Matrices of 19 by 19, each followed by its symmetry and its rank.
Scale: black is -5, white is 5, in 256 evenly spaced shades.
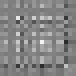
symmetric, rank two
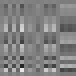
neither, rank one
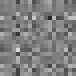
antisymmetric, rank two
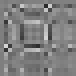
antisymmetric, rank two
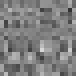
neither, rank three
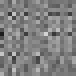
neither, rank three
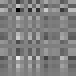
neither, rank one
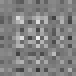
symmetric, rank two
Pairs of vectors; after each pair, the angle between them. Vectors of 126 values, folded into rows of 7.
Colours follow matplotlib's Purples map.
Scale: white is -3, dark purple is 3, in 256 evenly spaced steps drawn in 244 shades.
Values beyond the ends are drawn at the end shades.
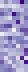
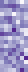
nearly opposite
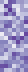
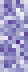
partly aligned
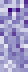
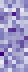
orthogonal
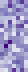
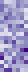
orthogonal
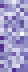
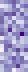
nearly opposite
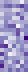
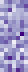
orthogonal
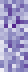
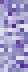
partly aligned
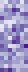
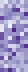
nearly parallel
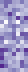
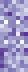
nearly parallel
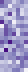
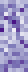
partly opposed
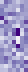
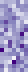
orthogonal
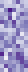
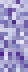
nearly parallel
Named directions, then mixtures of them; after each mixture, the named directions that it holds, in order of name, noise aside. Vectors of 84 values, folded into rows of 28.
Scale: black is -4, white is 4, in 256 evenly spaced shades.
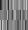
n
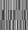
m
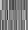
m, n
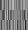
m, n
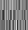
m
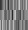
m, n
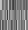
m, n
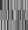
n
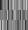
n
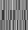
m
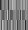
m, n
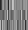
m, n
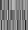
m, n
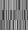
m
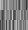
m, n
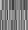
m, n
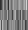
n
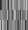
n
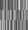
m, n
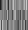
n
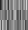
n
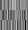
m, n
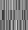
m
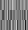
m, n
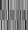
m, n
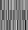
m, n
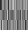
m, n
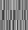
m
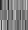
n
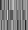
m, n
